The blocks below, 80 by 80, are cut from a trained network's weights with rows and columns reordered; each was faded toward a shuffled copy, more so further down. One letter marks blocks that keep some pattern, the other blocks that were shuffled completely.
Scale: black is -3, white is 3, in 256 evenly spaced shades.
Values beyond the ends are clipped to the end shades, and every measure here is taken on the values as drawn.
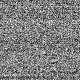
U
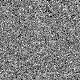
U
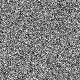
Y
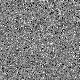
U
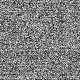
U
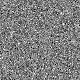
Y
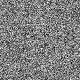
Y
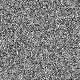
Y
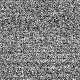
U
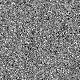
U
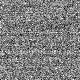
U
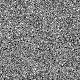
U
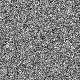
Y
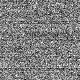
U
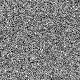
Y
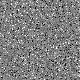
Y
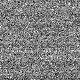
U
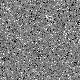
Y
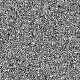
Y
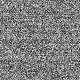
U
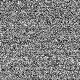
U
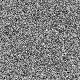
Y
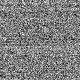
U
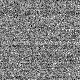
U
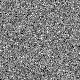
Y
